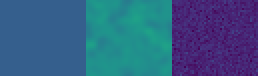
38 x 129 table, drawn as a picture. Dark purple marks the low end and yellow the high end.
The table splits into one row of 3 panels. Panel 1,1: low, flat. Panel 1,2: middling, blotchy, faint in contrast. Panel 1,3: very low, fine-grained, faint in contrast.
